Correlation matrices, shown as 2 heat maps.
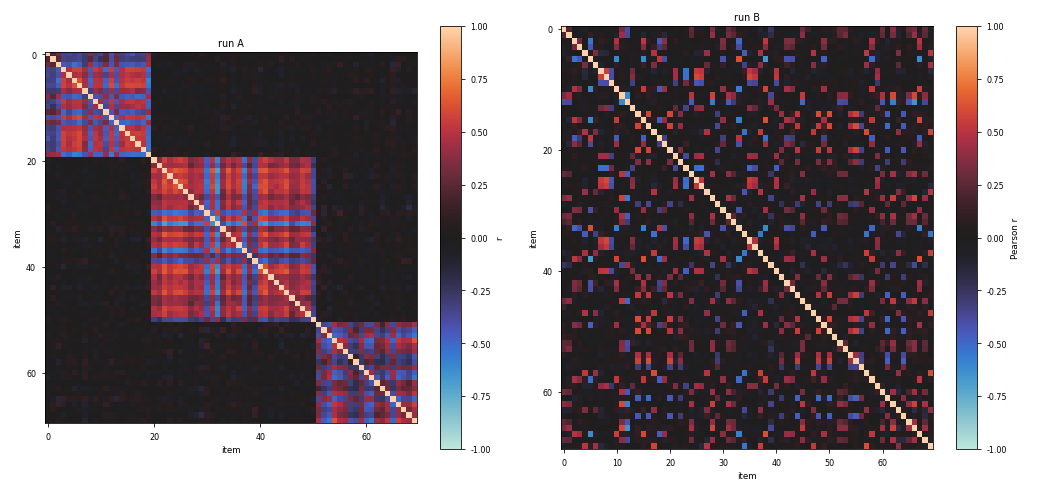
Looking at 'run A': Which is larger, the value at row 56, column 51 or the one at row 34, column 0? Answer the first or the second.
the first
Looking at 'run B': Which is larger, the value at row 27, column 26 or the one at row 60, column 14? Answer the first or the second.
the second
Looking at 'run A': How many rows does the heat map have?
70
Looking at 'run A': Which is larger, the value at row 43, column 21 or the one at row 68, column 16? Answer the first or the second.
the first
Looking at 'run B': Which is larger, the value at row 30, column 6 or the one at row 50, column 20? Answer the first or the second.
the second
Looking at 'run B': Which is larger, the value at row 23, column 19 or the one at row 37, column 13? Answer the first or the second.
the first
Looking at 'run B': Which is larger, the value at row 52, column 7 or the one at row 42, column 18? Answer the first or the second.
the first
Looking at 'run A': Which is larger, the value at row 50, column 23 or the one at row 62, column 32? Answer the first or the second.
the second
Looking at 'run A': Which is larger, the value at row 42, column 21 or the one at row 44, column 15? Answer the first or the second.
the first
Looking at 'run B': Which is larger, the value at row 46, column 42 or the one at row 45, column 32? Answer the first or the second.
the second
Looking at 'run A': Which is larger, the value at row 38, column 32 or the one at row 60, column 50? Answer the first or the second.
the second
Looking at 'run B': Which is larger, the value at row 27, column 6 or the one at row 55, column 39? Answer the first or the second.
the first
